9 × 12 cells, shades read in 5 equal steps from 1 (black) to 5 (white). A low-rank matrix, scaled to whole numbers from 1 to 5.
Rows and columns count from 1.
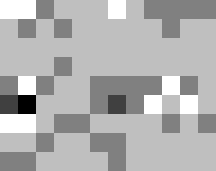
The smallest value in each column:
2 1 3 3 3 3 2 3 3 3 3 3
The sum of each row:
46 45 48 47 43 41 46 45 45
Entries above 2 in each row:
12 12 12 12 12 9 12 12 12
